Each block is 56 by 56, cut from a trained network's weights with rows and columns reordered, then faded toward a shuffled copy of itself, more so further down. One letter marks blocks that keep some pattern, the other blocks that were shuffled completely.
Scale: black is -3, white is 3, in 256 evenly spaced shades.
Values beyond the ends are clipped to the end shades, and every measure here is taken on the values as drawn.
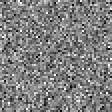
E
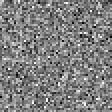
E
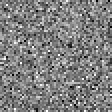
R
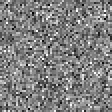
R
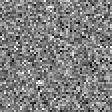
R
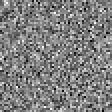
R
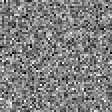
E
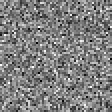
E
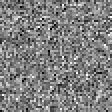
R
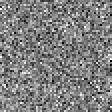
E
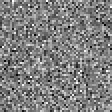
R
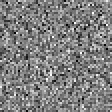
E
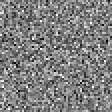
E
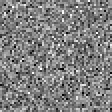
R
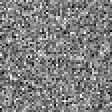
E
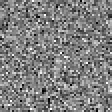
R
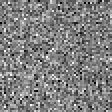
R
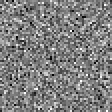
E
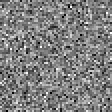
E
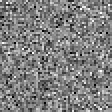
E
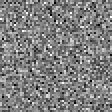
E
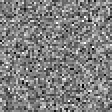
E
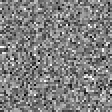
R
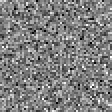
E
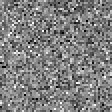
R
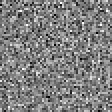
E
